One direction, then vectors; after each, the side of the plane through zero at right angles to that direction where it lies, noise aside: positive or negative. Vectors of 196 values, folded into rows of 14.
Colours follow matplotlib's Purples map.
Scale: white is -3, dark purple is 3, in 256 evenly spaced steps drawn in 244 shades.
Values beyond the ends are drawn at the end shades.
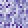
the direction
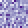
positive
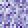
positive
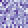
negative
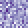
negative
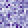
positive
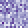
negative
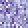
negative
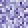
negative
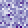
positive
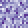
negative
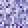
positive
